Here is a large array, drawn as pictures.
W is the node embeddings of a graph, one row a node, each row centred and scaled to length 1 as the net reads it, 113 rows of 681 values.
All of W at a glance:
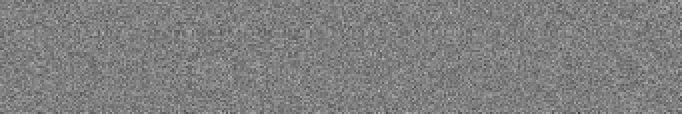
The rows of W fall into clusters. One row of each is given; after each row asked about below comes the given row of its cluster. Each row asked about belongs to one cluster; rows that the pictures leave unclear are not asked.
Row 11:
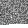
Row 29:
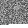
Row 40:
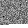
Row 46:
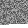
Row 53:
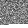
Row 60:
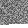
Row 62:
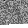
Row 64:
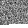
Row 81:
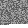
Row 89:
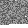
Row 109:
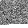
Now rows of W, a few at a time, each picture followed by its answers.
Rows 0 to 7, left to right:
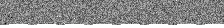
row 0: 11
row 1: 46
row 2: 40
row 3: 60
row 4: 29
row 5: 81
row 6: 64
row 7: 11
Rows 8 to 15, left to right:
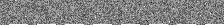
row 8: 89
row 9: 62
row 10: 29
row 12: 11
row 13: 64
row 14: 109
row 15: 89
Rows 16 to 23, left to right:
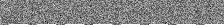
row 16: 109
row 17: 46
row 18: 89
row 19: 60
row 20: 46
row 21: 81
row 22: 53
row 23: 53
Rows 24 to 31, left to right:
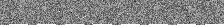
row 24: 81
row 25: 29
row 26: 46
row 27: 40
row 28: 11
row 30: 62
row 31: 62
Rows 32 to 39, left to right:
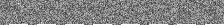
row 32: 62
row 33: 81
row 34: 81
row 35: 62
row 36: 89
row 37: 64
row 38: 109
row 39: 62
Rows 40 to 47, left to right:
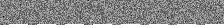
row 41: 81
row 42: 89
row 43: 62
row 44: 60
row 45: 46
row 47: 62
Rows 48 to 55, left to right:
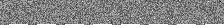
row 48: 81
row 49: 64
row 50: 40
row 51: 11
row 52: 62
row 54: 53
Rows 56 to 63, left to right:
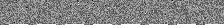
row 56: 53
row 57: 109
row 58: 46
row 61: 109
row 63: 64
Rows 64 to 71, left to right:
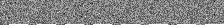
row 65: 109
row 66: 89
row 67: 89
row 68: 109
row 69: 60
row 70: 40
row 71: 60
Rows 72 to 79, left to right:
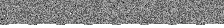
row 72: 46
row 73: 60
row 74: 89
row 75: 53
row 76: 29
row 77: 109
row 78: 109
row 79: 64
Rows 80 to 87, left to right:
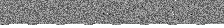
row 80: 60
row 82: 60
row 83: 89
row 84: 109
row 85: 29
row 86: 40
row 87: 60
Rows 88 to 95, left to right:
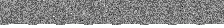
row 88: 109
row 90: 11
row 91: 62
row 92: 81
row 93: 53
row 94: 53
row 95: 46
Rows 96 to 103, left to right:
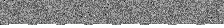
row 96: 62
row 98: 89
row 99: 40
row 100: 62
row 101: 81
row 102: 53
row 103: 109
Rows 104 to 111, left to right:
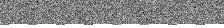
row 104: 89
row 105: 46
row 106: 40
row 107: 64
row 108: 11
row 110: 53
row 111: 64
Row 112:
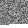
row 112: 89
